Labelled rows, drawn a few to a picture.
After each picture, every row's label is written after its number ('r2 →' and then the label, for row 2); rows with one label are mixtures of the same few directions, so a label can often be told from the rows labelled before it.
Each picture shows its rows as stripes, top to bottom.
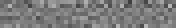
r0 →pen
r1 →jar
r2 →jar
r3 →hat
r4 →hat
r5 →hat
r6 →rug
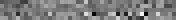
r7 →pen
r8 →hat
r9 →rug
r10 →rug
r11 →rug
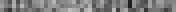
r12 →pen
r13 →pen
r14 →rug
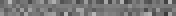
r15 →jar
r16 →pen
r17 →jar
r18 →hat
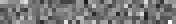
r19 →pen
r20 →rug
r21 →pen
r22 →rug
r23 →jar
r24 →hat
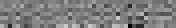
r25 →hat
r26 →pen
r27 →rug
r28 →rug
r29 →rug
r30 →pen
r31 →rug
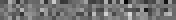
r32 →jar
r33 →pen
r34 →jar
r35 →pen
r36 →pen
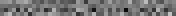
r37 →pen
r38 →hat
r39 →jar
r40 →jar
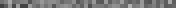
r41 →jar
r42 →pen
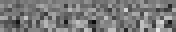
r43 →rug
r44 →hat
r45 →rug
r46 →jar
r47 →pen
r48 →hat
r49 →hat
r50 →rug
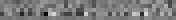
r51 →hat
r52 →hat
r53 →jar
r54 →jar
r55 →jar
